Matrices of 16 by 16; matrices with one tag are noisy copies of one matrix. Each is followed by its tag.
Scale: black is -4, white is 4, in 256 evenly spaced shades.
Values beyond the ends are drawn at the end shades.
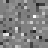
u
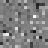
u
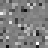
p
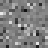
p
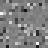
p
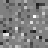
u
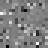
p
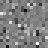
p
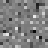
u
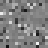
p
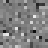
u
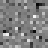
u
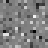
u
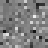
u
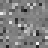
p
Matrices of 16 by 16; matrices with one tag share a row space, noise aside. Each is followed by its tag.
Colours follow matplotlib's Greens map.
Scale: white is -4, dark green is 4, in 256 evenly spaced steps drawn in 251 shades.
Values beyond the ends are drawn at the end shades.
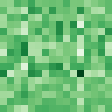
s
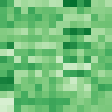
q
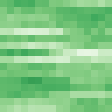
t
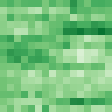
t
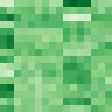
q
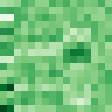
q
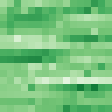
t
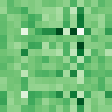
s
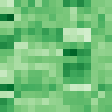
q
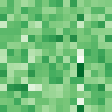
s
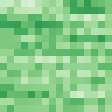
t
